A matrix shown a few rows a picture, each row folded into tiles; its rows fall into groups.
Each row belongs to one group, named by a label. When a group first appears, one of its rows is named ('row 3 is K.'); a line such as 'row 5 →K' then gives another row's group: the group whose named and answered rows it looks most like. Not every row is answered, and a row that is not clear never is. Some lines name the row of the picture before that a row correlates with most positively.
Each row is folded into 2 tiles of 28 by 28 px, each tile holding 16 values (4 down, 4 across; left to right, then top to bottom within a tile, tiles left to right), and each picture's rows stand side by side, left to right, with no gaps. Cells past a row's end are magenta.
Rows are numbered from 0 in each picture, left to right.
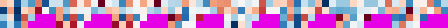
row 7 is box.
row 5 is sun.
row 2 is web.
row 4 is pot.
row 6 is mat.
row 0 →sun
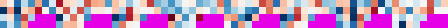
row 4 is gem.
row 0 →sun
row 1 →box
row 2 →box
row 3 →mat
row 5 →box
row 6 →sun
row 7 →pot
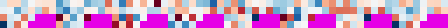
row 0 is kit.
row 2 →web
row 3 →sun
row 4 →box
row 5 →mat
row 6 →box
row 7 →kit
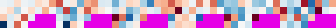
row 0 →kit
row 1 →pot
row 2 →mat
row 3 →box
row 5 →pot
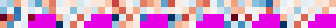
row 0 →mat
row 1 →kit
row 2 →box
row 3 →box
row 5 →kit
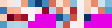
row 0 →sun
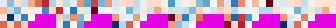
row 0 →web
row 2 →kit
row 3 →mat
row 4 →web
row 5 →kit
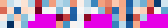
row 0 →pot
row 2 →sun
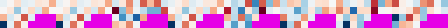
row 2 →web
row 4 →pot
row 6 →pot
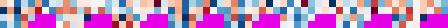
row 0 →sun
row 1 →box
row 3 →sun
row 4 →sun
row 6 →pot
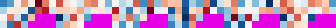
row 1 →box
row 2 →pot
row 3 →sun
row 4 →sun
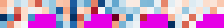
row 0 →box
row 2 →mat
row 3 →kit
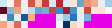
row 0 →web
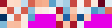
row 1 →web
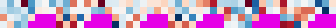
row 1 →web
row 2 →kit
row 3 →web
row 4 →pot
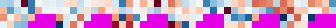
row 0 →pot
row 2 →web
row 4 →web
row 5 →box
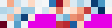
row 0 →gem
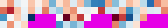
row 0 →box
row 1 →sun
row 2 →mat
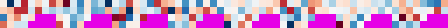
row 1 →gem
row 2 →mat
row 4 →kit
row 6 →gem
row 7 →sun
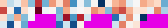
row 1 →sun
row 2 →box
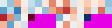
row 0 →mat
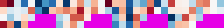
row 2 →sun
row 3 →box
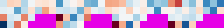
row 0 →kit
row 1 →mat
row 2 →gem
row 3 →gem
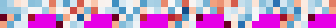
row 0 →mat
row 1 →gem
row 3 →mat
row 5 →mat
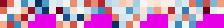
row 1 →web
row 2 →kit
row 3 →pot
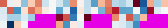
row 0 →pot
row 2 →pot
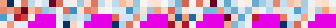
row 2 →kit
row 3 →web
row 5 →kit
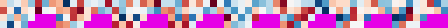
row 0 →pot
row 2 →web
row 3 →web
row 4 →mat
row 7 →box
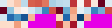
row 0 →web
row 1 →web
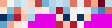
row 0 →box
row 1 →web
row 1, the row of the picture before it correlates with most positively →1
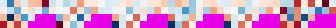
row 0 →web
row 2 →kit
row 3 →kit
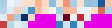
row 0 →gem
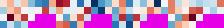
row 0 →sun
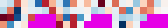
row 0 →mat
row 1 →web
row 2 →pot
